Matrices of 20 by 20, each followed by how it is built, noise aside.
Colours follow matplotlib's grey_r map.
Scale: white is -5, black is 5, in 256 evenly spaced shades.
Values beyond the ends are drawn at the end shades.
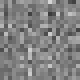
low rank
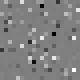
sparse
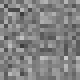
low rank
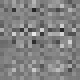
low rank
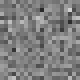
low rank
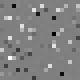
sparse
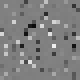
sparse
